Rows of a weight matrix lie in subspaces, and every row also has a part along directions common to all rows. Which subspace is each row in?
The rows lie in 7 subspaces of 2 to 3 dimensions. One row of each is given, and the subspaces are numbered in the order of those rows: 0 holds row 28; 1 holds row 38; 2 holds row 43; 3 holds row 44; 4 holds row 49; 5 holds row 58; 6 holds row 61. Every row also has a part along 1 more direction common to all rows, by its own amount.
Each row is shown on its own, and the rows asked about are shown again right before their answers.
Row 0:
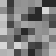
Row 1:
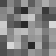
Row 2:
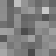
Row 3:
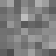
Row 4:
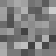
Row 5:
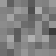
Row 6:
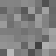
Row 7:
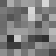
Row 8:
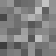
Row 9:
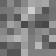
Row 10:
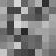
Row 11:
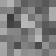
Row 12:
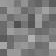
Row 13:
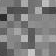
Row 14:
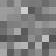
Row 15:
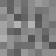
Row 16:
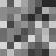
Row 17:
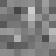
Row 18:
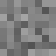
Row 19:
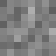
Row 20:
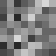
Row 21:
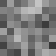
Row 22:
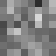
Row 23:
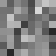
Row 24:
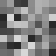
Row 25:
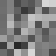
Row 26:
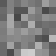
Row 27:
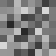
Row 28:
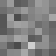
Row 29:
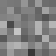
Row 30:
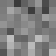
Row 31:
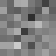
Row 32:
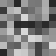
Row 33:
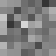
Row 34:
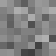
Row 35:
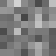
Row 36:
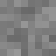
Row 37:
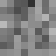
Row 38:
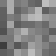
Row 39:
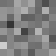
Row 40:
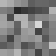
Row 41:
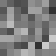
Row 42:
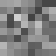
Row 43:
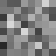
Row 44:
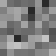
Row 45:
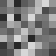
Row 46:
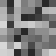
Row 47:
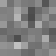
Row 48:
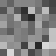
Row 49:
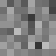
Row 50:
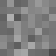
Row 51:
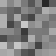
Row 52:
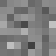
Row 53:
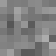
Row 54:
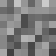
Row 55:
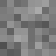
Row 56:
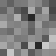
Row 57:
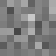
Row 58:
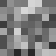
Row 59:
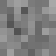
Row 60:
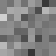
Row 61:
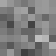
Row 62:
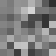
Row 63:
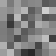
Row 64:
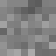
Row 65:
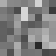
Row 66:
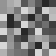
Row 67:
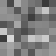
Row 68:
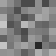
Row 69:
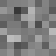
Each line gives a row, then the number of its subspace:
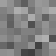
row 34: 6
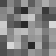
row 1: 0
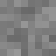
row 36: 5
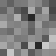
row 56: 4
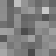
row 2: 3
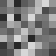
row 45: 0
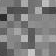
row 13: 6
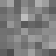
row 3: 1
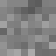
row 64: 5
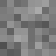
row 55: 5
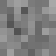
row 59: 4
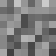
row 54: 3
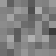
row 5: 3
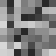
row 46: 1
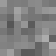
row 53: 6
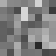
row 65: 1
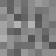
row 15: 1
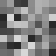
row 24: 0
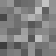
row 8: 6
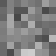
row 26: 6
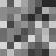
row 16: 5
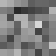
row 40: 2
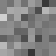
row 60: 6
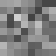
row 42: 2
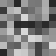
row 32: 1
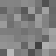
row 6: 4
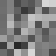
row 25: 5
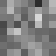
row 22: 1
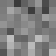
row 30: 3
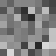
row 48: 4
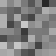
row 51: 2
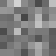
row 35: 1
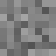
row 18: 0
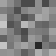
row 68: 2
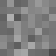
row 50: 0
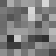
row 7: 3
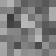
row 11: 2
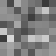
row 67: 3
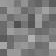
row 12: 1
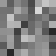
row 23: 3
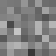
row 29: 0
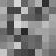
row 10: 1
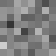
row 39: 2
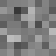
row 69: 3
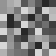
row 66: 2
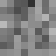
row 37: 2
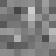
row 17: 3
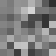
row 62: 5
